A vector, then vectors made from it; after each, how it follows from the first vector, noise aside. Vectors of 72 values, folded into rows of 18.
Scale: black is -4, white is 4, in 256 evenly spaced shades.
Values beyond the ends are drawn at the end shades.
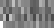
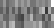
reversed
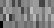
negated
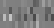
partly zeroed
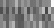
reversed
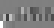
partly zeroed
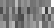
reversed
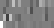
partly zeroed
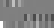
partly zeroed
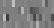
partly zeroed
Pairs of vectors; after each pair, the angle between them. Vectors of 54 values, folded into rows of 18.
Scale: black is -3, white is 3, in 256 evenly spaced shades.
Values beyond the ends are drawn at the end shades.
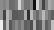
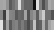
nearly parallel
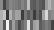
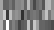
nearly parallel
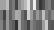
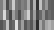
orthogonal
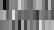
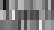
nearly parallel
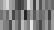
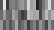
orthogonal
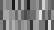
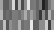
nearly opposite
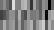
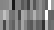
nearly opposite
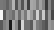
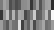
partly opposed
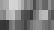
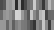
orthogonal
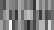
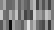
nearly opposite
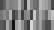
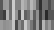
partly opposed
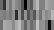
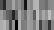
partly aligned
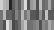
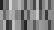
nearly opposite
